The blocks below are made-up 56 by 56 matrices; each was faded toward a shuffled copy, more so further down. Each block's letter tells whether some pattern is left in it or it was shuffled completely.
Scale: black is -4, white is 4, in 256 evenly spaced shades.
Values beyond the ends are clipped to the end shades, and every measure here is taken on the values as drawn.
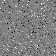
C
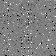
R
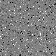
R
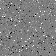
C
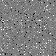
R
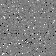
R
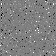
R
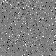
R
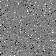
C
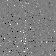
R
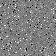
C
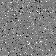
R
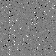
R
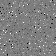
C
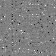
R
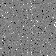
R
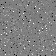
C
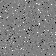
C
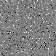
C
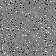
R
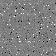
R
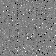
R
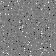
C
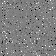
R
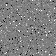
C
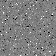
C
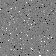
C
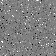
C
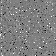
R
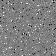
C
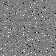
C
